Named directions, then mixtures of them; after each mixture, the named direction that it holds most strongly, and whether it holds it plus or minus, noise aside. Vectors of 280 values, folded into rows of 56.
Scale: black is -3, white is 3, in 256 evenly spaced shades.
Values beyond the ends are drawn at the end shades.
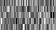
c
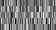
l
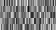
c, plus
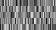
l, plus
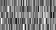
c, plus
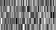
c, plus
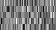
c, minus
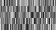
l, minus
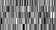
c, minus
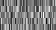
l, plus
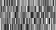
l, minus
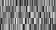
c, minus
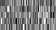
c, plus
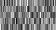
c, plus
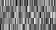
c, minus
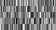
c, plus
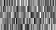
c, plus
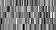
c, minus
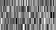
c, plus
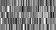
c, plus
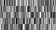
c, plus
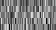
l, plus
